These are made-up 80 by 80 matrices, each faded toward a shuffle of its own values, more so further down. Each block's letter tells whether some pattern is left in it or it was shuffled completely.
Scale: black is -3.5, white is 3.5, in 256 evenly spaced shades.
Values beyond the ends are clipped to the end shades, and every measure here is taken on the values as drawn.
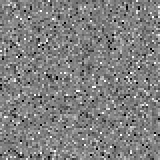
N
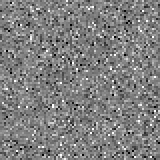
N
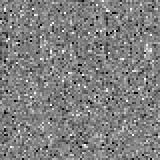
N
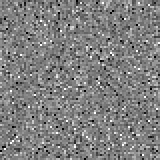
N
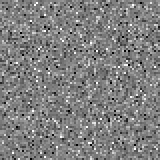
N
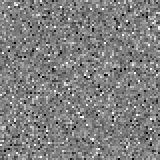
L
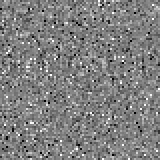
N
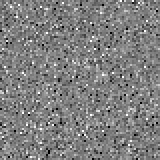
N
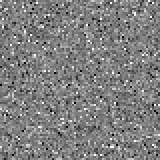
L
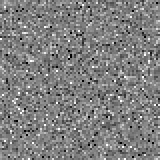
N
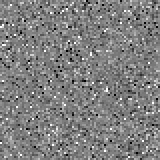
N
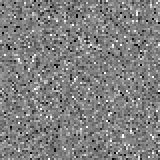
L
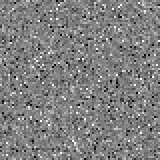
L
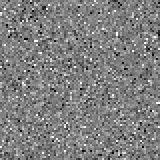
L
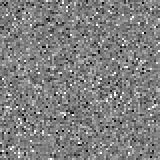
L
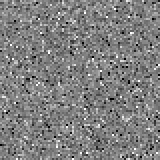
L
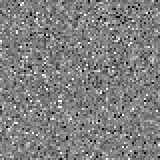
N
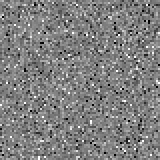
N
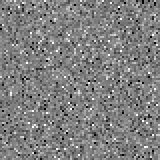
L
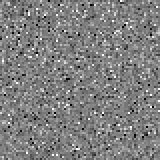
L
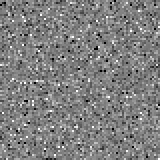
L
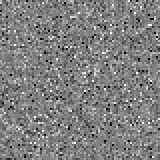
N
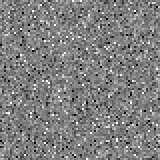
L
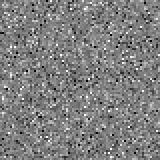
L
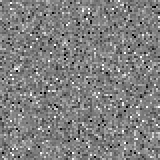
N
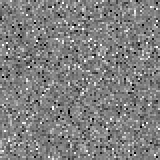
N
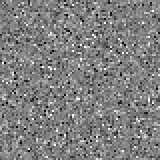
L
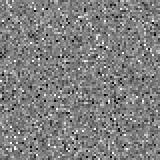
N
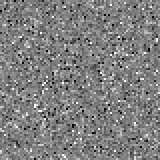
N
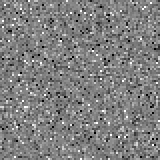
L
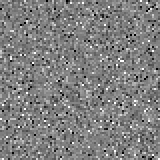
L
